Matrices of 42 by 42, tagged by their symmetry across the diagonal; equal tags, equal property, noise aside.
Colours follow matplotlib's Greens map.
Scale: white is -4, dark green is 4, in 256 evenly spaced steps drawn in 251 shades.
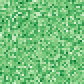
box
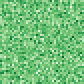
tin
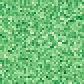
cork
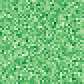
tin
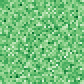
box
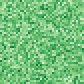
cork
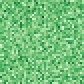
cork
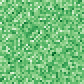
box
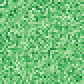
box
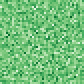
tin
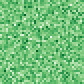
tin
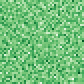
tin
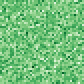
cork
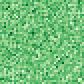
box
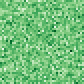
cork
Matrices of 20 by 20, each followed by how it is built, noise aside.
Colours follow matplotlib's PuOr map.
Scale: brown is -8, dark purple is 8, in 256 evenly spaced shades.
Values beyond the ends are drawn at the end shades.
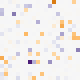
sparse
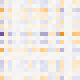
low rank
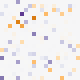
sparse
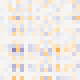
low rank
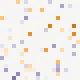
sparse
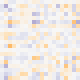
low rank
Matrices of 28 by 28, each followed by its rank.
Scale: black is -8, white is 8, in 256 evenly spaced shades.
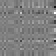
two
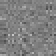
five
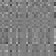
two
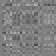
three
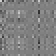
two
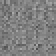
five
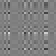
one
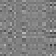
three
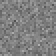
full rank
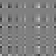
one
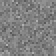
full rank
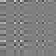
one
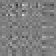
three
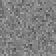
full rank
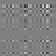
one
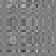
two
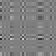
one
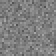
full rank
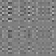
two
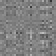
three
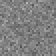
full rank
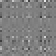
two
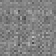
five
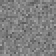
full rank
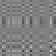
one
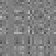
three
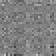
five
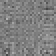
five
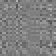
three
